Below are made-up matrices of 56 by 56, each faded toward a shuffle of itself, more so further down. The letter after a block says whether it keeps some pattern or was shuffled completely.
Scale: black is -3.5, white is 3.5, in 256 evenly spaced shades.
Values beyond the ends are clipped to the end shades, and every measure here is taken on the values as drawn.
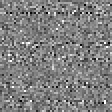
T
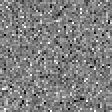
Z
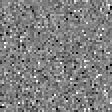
Z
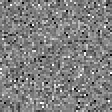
Z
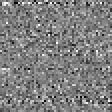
T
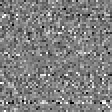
T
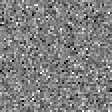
Z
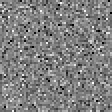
Z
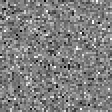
Z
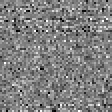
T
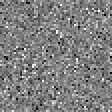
Z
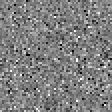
Z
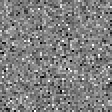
Z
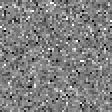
Z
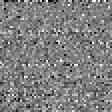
T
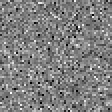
Z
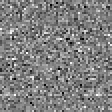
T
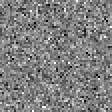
Z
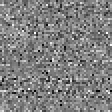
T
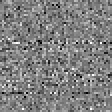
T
